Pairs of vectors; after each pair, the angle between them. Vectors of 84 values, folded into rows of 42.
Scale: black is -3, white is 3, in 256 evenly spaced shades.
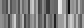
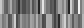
partly aligned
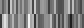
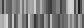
partly aligned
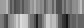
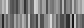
partly aligned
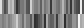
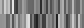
partly aligned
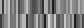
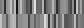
partly opposed
